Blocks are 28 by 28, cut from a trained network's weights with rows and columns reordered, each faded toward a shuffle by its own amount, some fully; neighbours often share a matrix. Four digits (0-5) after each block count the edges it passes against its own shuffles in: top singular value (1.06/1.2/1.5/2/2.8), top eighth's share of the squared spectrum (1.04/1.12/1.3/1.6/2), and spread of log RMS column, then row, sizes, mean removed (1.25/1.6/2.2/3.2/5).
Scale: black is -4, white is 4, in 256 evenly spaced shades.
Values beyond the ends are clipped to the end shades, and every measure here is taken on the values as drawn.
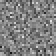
1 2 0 0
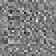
3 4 2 1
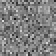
3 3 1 0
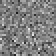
1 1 0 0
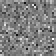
0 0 0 0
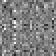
3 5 2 1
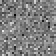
2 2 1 1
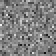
0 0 0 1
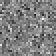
1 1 0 0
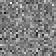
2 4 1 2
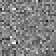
3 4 1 1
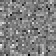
0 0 0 0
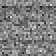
2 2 0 0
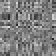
4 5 3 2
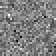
0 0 0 0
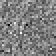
0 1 0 0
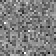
0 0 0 0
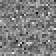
1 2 0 0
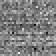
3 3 0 0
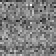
2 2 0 0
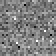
1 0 0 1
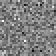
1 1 0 0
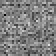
2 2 0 0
